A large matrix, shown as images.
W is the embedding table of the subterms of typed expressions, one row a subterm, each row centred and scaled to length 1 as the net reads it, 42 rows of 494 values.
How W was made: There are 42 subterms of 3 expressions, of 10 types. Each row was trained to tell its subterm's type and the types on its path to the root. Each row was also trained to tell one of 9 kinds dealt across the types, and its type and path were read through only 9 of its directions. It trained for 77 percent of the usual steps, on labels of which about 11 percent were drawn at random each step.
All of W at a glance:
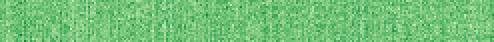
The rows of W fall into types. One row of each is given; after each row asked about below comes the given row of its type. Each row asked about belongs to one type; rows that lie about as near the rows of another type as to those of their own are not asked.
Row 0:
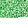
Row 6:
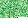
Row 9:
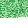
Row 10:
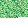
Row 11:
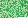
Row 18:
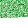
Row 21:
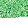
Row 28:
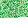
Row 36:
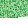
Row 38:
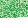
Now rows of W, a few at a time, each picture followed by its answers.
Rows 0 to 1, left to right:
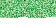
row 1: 38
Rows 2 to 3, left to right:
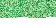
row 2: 11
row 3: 36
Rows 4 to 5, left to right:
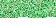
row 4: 36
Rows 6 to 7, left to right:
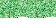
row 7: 9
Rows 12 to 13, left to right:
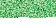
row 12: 0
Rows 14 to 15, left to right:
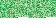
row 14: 38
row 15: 36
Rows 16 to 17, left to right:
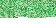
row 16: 6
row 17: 9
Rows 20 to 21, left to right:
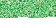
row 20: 38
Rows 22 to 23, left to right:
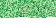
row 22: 11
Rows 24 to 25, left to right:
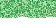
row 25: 6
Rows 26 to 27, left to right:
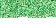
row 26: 9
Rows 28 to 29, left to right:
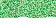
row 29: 21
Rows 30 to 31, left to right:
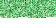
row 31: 36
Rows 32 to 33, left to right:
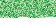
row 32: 6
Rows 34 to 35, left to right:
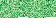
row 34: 36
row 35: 11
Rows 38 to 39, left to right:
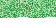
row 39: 21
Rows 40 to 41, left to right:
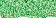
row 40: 6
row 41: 6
